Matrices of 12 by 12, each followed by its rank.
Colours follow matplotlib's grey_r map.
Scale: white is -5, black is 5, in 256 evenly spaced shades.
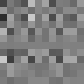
two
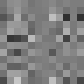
two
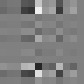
one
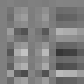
one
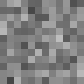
full rank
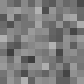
full rank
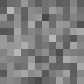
full rank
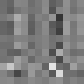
two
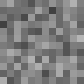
full rank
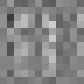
two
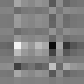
one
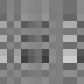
one
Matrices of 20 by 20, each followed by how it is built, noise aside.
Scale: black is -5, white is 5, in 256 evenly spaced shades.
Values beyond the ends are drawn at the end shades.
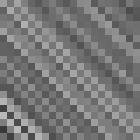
Toeplitz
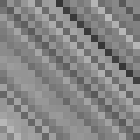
Toeplitz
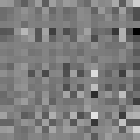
low rank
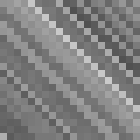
Toeplitz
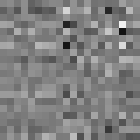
low rank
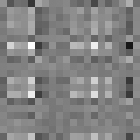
low rank
